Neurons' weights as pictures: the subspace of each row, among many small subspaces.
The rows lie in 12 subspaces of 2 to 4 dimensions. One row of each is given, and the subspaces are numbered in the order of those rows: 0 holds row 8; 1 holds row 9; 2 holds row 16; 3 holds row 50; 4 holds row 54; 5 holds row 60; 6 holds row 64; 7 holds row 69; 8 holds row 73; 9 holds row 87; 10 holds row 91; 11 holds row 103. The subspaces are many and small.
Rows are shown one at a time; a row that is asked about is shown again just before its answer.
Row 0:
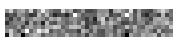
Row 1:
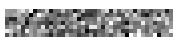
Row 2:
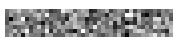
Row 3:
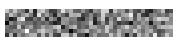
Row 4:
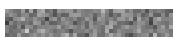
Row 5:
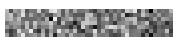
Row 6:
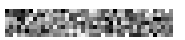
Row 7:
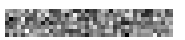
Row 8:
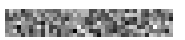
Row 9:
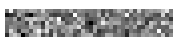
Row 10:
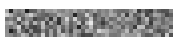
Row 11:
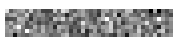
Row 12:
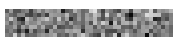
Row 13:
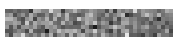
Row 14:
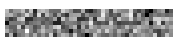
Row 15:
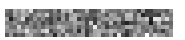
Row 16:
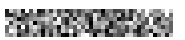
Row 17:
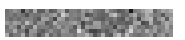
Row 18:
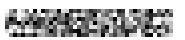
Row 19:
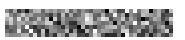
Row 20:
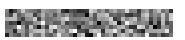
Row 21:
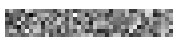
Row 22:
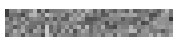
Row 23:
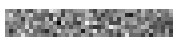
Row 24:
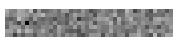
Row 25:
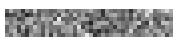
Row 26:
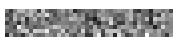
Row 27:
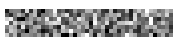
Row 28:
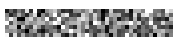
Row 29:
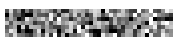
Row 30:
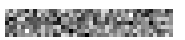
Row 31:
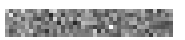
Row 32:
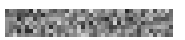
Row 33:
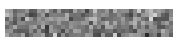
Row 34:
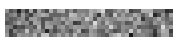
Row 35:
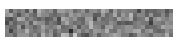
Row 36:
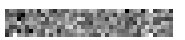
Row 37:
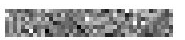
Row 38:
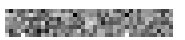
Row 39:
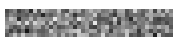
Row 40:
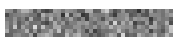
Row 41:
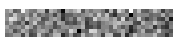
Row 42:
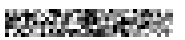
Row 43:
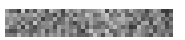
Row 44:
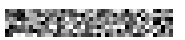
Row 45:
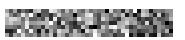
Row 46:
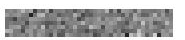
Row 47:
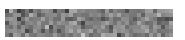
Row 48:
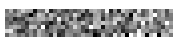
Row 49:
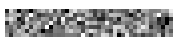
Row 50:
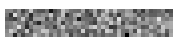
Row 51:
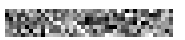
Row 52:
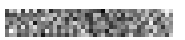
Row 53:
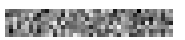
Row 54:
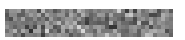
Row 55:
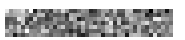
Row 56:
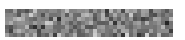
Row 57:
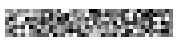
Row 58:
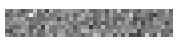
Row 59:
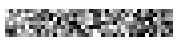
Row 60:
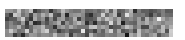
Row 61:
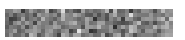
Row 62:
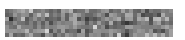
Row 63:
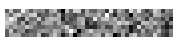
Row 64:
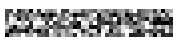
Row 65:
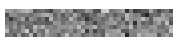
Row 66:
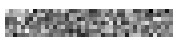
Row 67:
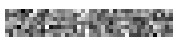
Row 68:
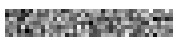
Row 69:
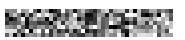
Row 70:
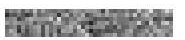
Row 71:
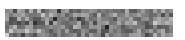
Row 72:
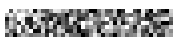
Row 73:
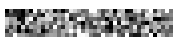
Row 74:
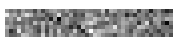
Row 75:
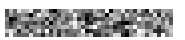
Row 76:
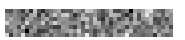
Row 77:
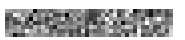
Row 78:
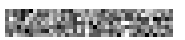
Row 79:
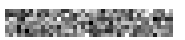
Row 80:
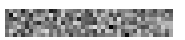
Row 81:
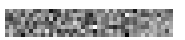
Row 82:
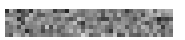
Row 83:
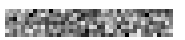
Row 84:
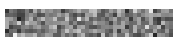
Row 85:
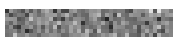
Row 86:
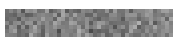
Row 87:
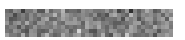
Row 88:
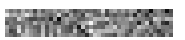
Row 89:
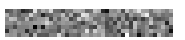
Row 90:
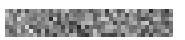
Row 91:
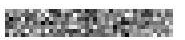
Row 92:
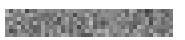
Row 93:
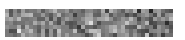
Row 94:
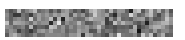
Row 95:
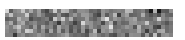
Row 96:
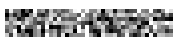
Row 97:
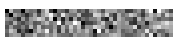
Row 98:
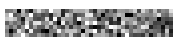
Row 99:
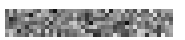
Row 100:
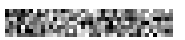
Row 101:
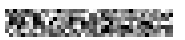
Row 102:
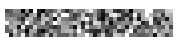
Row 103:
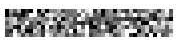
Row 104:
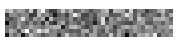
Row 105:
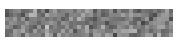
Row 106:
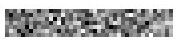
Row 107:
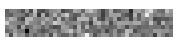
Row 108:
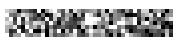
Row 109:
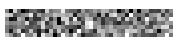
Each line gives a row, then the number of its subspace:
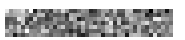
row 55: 8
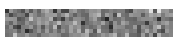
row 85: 3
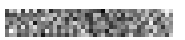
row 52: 2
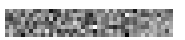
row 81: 8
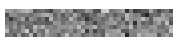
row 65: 4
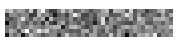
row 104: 9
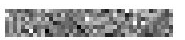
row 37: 4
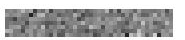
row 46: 7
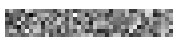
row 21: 2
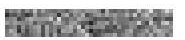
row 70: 10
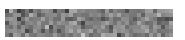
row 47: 5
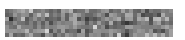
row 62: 11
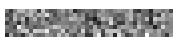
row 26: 0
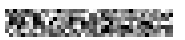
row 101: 6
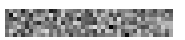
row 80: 3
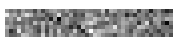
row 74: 10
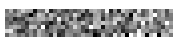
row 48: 7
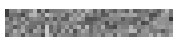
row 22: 11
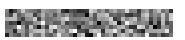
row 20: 0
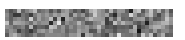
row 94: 5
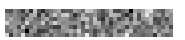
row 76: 1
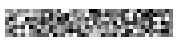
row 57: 0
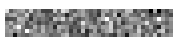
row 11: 3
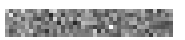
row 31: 3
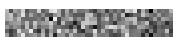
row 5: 8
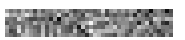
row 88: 10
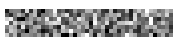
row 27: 2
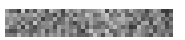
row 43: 2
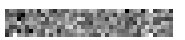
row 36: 6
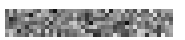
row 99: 11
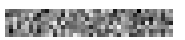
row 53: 4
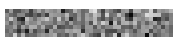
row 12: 7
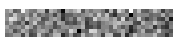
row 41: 9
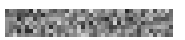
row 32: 6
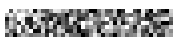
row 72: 6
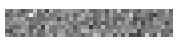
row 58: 7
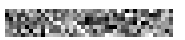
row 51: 4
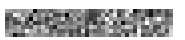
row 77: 5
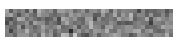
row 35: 2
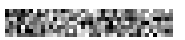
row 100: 7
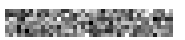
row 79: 10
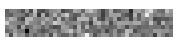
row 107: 1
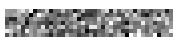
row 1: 7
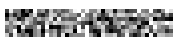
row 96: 0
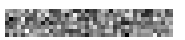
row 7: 10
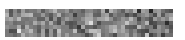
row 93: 0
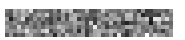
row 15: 11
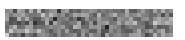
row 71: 6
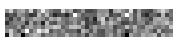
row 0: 1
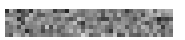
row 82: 5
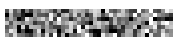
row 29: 0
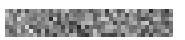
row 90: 4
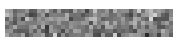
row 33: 11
